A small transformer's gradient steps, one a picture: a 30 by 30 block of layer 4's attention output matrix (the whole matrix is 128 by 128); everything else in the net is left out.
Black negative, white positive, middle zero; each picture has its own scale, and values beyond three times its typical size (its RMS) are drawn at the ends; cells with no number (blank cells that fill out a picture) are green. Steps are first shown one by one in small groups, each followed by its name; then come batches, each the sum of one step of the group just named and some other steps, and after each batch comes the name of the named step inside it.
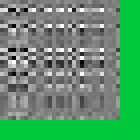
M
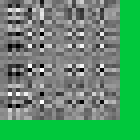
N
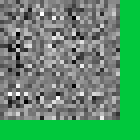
N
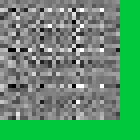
M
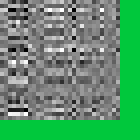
M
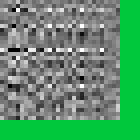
M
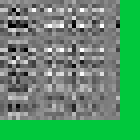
M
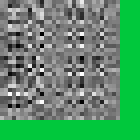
N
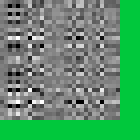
N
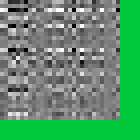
M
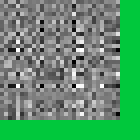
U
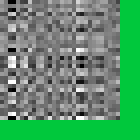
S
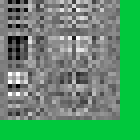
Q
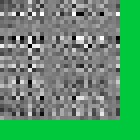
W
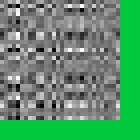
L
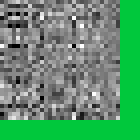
W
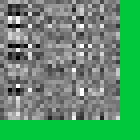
U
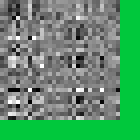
S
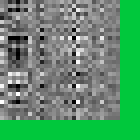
Q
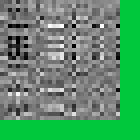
Q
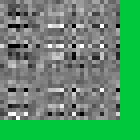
S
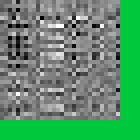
Q
